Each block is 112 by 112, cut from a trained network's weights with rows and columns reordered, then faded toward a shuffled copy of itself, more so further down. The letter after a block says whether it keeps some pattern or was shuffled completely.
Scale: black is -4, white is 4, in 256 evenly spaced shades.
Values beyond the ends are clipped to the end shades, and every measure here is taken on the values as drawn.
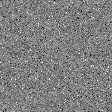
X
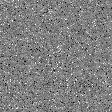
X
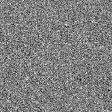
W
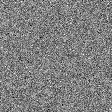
X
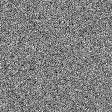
X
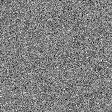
X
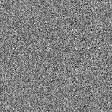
W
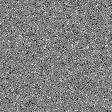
X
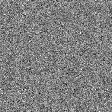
W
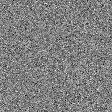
X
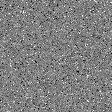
X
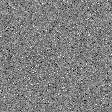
X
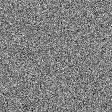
X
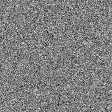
X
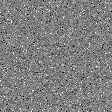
X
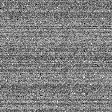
W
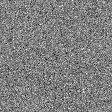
X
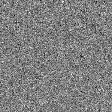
W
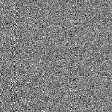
W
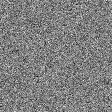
X
